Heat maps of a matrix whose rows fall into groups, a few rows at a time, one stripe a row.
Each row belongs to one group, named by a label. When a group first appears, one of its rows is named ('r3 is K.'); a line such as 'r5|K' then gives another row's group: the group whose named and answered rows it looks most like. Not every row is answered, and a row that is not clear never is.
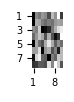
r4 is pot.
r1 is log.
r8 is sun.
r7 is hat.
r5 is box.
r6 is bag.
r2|hat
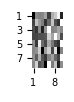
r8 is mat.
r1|log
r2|pot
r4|sun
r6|bag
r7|pot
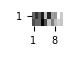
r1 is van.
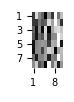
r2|sun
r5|log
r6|box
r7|van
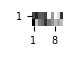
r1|sun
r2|hat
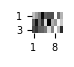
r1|bag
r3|sun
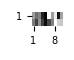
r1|mat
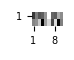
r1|box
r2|bag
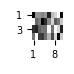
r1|log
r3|sun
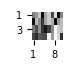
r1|bag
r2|box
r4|sun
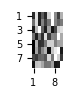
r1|mat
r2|mat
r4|van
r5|box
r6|log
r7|sun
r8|pot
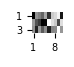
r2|mat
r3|van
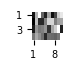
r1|hat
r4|pot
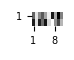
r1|bag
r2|mat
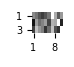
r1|mat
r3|pot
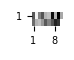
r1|bag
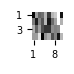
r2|van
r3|pot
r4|bag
